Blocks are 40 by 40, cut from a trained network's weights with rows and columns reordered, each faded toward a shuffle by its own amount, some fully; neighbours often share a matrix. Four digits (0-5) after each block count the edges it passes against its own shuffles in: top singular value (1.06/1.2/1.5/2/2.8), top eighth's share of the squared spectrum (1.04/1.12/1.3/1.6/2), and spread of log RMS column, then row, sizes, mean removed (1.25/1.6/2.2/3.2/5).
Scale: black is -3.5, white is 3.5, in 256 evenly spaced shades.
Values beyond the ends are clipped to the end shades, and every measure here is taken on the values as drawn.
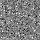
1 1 0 0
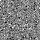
0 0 0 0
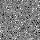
1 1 0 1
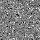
2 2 0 0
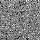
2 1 0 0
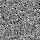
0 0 0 0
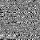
3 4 1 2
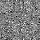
2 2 0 0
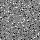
0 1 0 0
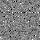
2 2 0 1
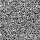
1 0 0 0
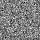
0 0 0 0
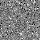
1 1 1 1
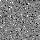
2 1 0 0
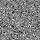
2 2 0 1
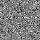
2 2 0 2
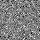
2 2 0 1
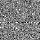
2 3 0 2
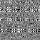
4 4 0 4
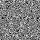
1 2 0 1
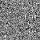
2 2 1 1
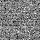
1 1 0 0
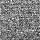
2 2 0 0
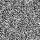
0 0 0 0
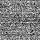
2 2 0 0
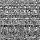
3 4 2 2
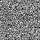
1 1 0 0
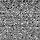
2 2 0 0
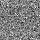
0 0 0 0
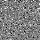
2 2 0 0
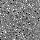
0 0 0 0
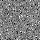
0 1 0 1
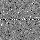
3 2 0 1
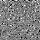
2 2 0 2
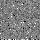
2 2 0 0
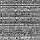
4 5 2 3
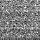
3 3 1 1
